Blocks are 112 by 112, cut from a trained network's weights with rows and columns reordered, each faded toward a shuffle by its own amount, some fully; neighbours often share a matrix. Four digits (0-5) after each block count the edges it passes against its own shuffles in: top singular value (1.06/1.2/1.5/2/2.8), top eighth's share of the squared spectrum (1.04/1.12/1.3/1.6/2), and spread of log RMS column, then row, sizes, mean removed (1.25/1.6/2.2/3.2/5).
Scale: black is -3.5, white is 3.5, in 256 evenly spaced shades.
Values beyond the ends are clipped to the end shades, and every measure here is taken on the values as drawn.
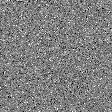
0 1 0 0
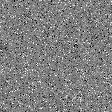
0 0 0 0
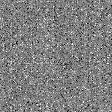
2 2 0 2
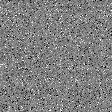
1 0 0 0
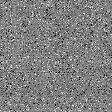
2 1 1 0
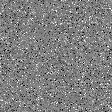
0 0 0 0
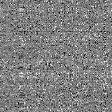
3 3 3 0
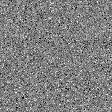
2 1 0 0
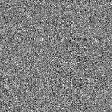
3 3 1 1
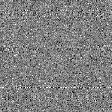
3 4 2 2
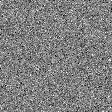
0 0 0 0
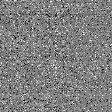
2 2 2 0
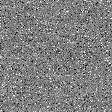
1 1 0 0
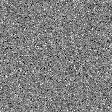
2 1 0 0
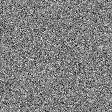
1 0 0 0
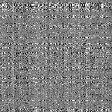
4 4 1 4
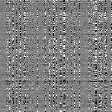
4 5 5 2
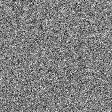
0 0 0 0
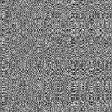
5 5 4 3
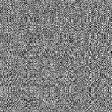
5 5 3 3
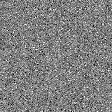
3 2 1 1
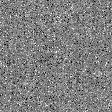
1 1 0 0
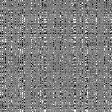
4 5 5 2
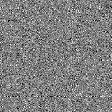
3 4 2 2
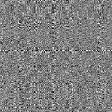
4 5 3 3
